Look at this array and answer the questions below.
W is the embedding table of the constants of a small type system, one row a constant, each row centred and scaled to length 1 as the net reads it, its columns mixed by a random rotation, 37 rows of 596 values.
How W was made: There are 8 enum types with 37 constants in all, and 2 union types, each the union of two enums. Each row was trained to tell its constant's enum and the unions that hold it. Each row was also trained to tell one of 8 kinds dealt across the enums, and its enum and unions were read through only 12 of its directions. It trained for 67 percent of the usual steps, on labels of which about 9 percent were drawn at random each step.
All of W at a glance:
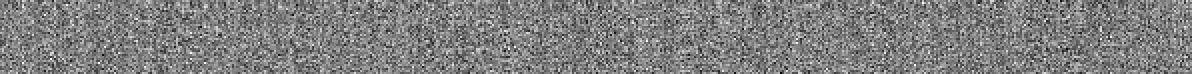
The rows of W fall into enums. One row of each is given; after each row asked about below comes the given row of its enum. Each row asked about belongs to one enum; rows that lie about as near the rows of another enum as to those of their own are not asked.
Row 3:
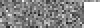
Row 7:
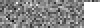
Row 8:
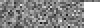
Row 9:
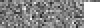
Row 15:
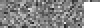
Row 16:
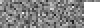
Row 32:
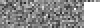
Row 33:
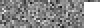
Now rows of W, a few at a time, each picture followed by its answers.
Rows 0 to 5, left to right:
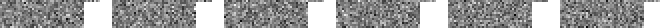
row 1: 9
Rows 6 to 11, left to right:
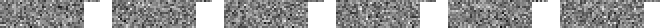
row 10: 33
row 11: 32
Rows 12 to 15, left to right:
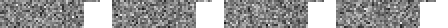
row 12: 9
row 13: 32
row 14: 33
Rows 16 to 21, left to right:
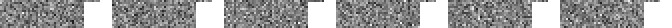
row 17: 32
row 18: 16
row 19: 7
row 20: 9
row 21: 7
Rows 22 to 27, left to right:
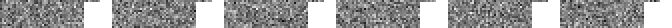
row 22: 7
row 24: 33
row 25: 33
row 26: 16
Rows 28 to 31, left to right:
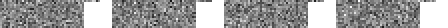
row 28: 32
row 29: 16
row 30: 7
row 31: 3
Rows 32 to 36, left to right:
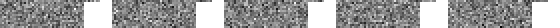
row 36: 16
